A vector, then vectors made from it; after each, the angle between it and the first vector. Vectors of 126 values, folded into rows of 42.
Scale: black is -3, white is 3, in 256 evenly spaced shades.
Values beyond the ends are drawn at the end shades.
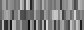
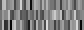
nearly parallel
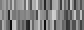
partly aligned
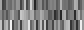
nearly opposite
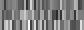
nearly opposite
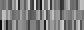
partly aligned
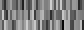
partly opposed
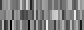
nearly parallel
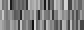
orthogonal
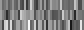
nearly opposite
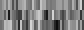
orthogonal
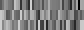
partly opposed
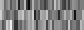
partly opposed
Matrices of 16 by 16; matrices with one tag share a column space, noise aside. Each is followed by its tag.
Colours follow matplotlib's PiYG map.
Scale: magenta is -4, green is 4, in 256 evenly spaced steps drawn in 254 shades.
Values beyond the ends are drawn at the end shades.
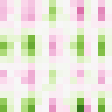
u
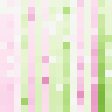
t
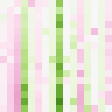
t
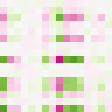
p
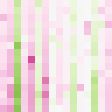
t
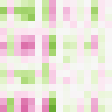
u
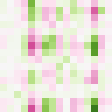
u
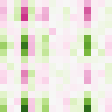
u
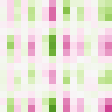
u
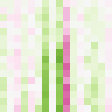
t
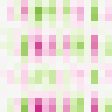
u
